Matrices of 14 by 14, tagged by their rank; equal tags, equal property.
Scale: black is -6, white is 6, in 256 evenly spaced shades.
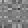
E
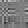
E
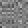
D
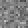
D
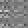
E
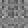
E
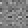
D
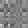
E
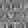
D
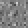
D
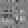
D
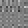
E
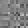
E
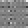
E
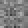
D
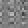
E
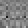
E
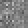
D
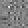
D
